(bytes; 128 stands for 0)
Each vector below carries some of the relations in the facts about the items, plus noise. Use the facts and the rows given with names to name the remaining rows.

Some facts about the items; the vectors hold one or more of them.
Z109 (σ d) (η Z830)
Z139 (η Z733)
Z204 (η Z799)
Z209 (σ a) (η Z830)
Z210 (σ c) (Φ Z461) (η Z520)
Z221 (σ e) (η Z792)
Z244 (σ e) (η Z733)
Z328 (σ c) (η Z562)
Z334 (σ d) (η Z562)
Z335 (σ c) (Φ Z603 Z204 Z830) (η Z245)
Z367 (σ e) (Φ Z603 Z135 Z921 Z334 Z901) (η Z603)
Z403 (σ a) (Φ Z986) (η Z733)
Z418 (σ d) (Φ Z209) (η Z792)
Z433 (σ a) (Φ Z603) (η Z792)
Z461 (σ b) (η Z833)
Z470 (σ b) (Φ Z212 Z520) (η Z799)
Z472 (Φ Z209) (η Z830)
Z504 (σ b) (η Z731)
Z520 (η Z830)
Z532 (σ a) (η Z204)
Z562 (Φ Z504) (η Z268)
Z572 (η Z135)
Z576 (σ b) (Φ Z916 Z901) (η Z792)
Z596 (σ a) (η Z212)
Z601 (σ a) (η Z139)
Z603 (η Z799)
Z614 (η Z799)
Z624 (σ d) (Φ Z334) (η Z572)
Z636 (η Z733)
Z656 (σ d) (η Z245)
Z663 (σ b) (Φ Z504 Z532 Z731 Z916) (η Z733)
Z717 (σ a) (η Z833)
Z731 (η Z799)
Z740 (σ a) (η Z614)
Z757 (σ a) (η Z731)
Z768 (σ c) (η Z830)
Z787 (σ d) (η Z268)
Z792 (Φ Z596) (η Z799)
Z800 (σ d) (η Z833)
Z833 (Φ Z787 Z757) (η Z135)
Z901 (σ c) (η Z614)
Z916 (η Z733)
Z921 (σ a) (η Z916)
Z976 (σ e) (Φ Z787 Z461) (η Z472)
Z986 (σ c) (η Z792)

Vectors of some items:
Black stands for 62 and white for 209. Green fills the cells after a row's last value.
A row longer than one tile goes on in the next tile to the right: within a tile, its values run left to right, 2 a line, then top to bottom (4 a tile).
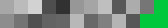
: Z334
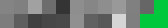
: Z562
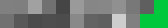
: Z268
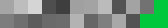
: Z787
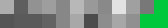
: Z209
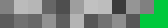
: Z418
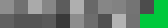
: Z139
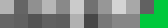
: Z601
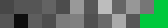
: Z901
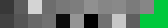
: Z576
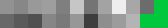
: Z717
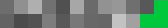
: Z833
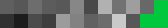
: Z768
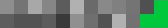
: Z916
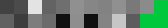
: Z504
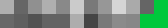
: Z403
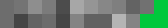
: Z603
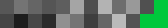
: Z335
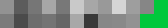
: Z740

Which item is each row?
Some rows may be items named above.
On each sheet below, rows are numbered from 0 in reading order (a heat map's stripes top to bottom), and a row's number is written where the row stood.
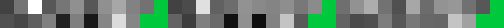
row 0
Z461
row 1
Z504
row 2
Z833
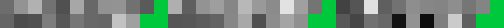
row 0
Z833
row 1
Z209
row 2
Z470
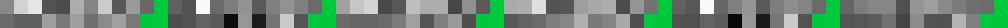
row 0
Z800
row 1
Z663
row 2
Z656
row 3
Z109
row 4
Z663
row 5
Z792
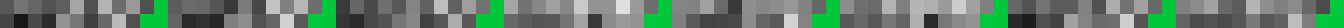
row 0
Z335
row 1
Z328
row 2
Z986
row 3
Z596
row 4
Z562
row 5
Z433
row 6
Z210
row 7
Z245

